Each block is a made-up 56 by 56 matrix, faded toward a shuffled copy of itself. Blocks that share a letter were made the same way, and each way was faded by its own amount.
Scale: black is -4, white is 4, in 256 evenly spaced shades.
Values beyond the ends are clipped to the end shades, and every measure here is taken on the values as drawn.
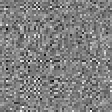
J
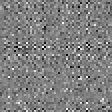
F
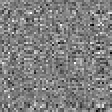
J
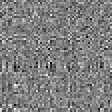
J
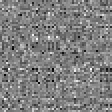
J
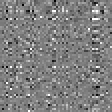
F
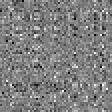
J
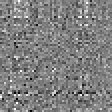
J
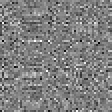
J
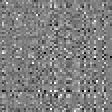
F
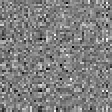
J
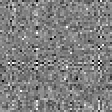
J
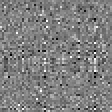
J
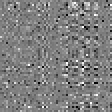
F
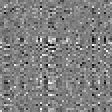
F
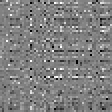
F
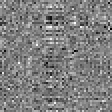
J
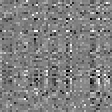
F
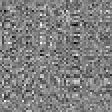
J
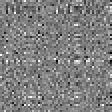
J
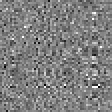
J
